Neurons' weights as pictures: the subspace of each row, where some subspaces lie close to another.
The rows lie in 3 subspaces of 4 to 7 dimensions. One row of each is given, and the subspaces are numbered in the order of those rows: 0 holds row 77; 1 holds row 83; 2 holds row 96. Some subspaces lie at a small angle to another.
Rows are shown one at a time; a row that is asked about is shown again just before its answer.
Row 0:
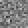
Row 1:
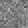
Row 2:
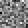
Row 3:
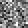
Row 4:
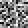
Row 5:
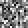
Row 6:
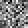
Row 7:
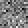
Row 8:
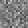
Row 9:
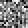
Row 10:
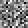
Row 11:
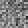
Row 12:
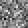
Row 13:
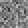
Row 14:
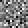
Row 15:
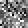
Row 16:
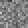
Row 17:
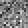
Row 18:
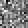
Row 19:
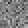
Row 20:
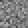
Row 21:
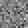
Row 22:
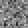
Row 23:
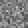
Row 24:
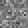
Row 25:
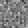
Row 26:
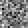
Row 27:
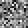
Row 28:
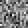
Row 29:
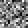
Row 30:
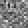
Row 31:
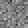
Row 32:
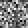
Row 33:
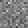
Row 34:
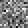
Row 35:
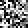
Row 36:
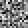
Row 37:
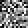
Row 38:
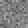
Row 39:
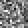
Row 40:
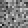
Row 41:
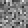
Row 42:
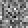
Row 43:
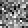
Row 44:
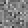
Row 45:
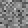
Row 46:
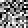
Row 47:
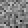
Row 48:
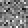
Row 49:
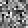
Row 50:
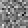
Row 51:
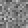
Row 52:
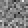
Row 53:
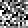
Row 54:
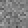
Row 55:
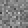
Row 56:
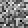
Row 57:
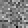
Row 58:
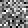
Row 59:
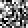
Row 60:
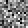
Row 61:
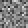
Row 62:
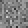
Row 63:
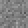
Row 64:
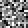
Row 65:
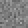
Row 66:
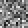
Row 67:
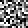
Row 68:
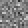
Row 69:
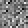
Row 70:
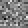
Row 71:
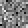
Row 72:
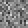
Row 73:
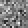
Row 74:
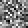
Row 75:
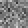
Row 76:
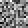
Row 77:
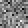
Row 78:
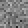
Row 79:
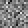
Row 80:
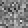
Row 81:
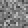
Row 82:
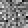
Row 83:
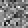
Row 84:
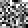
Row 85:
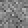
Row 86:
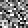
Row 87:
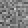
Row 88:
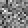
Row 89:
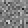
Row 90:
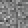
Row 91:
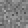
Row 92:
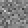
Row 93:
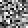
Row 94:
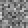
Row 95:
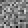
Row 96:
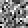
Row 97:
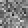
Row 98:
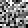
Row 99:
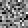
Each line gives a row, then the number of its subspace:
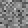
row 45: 1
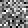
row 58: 0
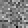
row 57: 1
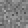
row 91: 1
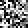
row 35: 0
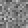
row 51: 1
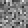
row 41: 2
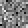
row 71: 1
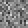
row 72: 1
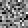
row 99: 1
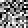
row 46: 2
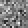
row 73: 2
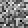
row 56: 2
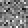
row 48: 0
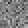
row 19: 0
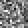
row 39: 1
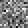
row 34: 0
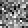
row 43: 2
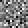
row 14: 0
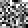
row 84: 2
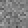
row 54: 2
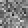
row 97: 0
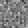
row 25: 0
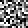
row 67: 0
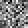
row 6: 0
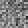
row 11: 2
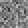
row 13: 2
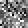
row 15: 0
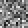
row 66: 1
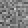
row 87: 0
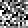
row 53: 1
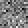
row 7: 0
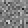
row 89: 1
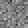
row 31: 0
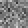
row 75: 0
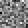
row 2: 2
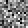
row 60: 1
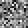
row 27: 2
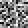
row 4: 0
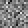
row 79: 0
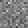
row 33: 0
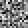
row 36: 1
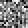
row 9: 0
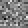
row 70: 1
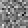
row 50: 2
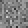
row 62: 2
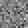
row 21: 1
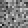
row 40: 2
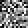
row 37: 2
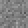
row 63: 2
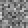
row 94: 2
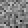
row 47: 2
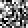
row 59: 2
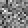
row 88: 1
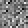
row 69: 0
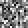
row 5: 2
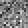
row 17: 2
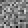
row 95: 2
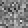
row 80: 2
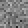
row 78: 2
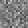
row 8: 0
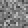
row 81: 1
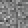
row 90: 0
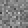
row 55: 2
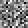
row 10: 0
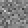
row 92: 1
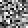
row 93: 0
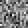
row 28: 1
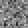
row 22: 1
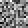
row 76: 2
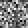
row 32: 1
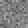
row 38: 0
